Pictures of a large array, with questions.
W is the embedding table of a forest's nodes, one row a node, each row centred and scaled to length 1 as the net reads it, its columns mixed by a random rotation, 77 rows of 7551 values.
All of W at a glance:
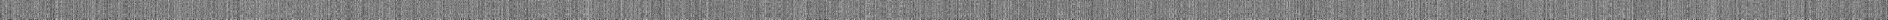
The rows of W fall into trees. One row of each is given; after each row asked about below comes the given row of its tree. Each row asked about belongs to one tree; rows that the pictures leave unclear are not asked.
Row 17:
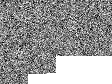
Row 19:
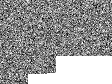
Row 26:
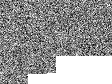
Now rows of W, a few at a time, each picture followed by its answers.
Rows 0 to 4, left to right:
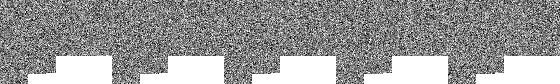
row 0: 19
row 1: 17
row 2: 17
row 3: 17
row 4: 17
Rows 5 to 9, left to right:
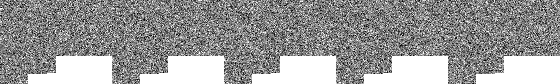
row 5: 26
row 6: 19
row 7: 19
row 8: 19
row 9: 26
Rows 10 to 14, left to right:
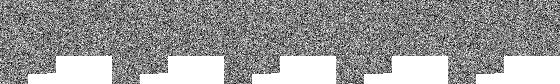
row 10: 19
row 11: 26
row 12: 19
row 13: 19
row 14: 17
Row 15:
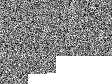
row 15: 17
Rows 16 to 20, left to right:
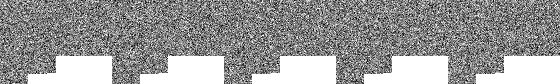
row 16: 19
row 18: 26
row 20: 26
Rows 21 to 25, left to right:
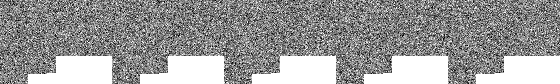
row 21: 26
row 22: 19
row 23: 19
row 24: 19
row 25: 19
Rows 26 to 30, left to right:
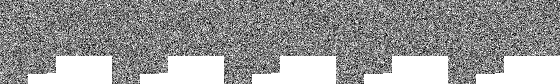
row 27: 26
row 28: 17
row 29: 26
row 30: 19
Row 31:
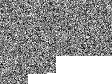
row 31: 26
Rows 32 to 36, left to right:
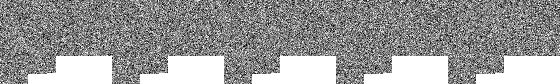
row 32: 19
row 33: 26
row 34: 17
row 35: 17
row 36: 17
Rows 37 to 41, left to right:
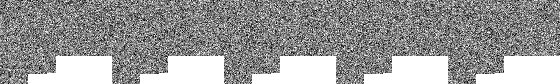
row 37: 17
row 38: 19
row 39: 17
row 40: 17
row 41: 19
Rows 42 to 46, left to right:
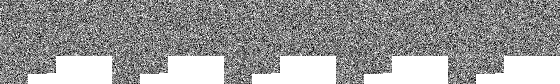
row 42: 26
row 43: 26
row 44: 26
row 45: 26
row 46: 17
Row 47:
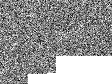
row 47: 26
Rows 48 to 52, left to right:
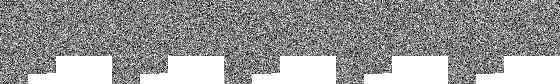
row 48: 26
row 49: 17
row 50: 19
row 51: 26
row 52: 26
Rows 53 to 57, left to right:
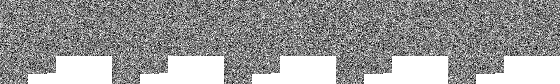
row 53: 17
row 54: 17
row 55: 17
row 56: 17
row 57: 17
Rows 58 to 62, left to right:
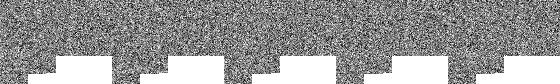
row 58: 17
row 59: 26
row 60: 19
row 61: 17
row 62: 17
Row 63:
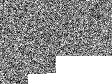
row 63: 19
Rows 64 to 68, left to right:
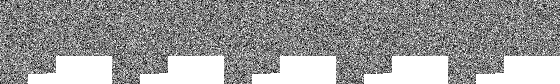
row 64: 17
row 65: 19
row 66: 17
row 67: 19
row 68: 17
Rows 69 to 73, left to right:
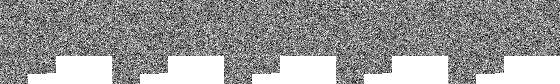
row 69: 26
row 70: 19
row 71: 17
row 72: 19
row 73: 19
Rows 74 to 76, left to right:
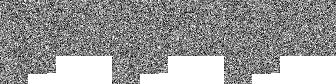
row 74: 26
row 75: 26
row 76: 26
